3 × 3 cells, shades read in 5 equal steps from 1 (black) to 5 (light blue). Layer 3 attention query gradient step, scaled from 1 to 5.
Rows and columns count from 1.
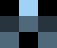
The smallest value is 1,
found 3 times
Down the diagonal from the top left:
1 3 3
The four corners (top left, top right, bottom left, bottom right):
1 1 3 3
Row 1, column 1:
1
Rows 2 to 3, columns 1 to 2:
2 3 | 3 1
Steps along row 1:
up down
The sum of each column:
6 9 6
